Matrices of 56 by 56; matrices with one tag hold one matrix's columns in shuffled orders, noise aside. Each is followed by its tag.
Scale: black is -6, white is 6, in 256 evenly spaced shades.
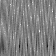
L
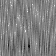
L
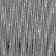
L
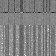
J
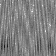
L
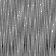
L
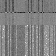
J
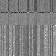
J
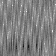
L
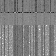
J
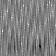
L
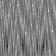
L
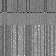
J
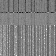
J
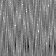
L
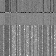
J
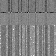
J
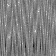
L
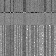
J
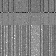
J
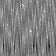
L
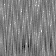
L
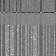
J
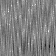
L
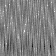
L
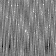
L
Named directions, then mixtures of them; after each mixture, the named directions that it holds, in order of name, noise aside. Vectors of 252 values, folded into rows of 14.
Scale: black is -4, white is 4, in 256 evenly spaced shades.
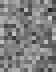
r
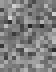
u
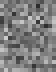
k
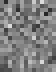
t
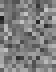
k, r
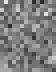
t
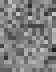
r, t, u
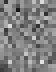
t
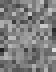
k, r, u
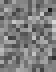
k, r, t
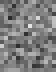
k, u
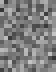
k, t, u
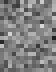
r, t, u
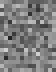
k, u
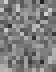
t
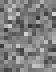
k, t, u
